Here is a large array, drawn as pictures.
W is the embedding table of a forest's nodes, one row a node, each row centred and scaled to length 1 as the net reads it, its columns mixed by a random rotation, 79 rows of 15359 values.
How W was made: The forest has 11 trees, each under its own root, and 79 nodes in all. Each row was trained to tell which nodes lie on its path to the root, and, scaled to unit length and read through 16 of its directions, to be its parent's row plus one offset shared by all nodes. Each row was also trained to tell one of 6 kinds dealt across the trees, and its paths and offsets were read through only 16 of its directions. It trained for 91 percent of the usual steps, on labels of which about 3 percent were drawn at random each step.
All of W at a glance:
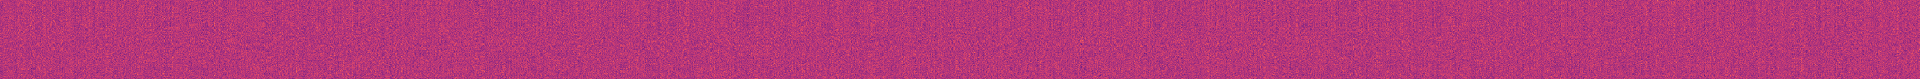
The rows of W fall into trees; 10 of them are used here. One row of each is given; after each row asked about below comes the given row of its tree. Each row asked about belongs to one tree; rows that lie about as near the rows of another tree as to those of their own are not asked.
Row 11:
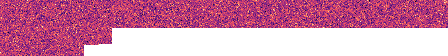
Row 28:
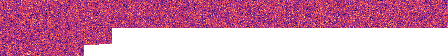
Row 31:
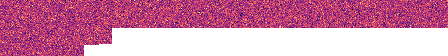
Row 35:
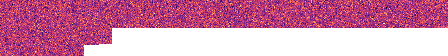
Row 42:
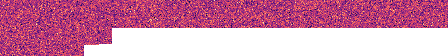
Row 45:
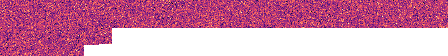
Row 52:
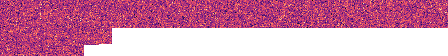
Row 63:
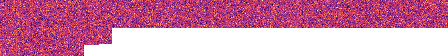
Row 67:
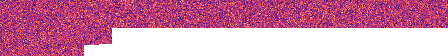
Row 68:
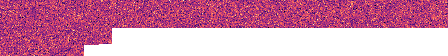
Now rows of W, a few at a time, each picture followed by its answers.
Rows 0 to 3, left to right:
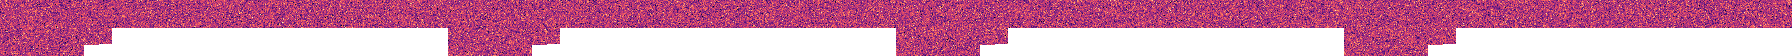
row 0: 45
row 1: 68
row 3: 11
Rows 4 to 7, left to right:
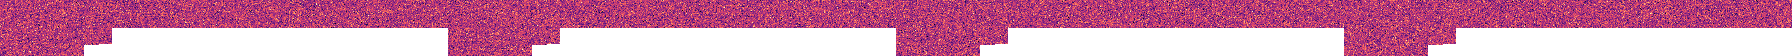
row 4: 28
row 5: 67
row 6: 28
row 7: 68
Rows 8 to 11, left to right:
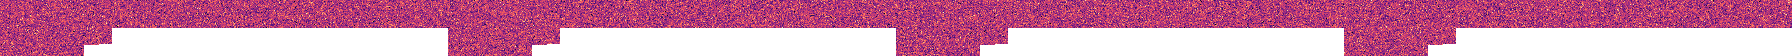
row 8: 11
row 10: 68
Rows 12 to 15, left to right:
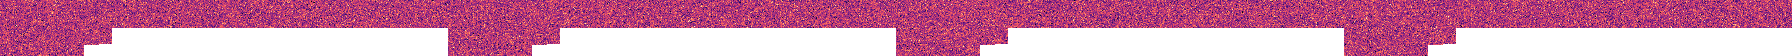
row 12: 67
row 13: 31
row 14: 67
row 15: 11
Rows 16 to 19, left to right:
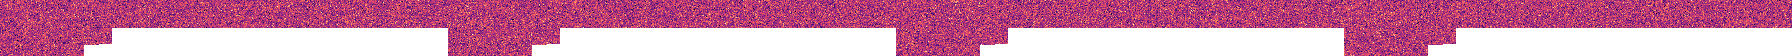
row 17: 35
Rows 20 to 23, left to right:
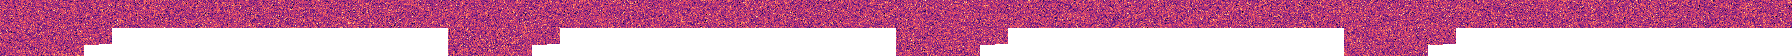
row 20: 28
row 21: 63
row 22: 67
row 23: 11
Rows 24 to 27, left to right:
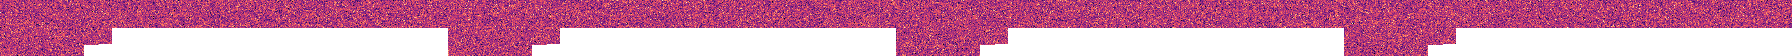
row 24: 52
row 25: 11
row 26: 11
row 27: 52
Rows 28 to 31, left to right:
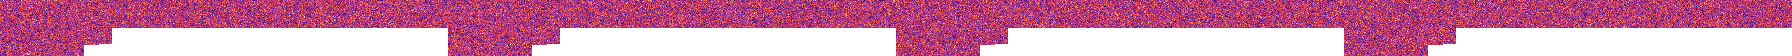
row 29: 11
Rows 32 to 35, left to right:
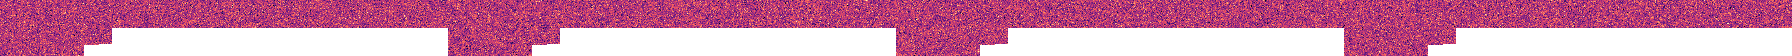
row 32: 28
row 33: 28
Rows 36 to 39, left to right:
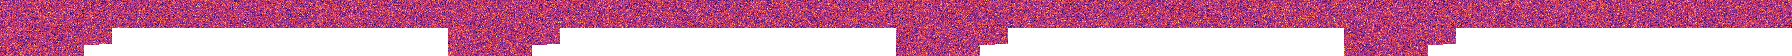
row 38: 45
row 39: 11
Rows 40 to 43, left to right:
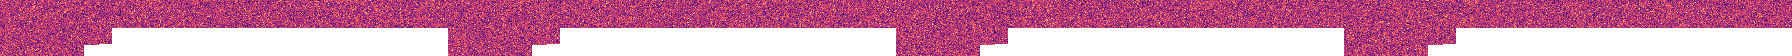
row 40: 42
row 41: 42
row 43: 67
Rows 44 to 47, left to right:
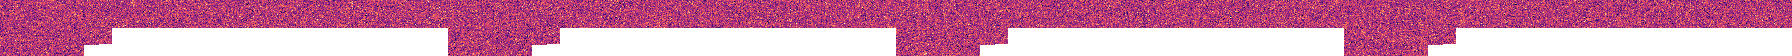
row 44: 67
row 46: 45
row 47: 31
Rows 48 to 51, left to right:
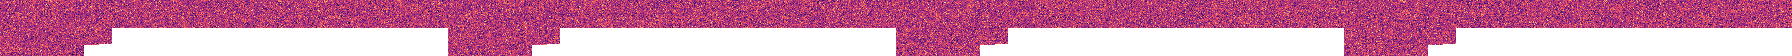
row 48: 42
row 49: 42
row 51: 28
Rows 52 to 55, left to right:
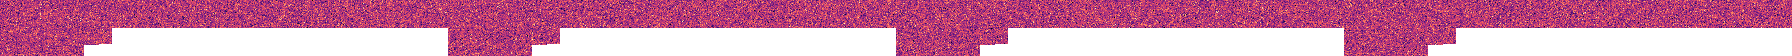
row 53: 45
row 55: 45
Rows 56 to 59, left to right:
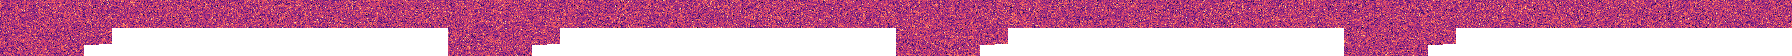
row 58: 52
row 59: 31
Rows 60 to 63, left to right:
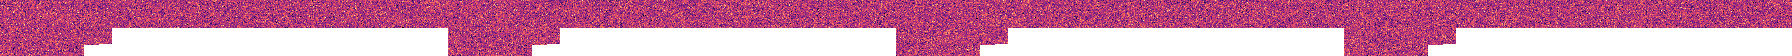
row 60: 35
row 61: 63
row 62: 67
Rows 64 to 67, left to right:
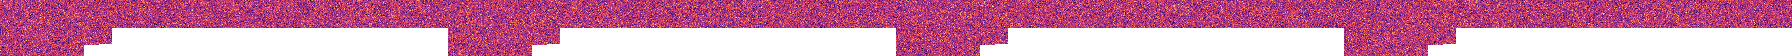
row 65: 35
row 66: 67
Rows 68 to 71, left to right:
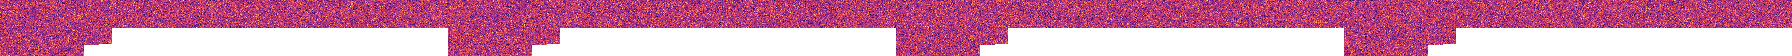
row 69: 68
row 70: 52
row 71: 28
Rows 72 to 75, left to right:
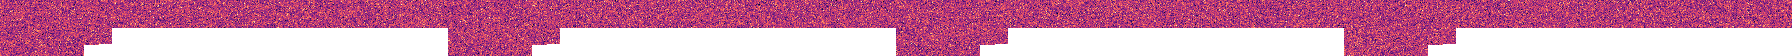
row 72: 11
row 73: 31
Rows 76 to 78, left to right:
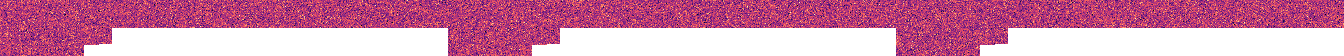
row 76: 28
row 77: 67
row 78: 28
